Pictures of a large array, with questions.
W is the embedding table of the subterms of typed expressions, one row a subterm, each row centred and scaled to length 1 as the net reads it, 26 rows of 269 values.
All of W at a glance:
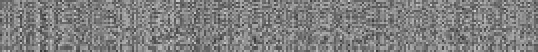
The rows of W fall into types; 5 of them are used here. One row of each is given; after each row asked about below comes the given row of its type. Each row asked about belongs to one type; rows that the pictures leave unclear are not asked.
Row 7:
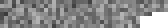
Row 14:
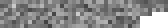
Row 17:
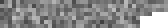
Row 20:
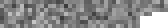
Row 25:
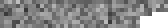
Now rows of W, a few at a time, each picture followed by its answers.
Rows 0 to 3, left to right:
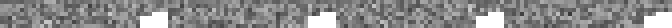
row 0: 7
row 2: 14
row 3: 17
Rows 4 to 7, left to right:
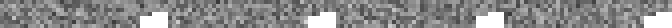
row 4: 7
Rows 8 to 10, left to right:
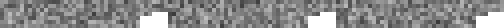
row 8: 20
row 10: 17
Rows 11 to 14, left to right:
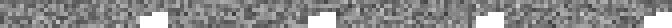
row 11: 7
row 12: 17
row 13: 20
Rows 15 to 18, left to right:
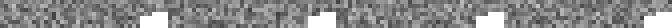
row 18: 25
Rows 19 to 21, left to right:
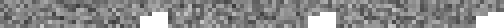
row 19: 25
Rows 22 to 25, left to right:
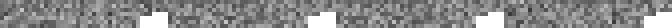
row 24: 7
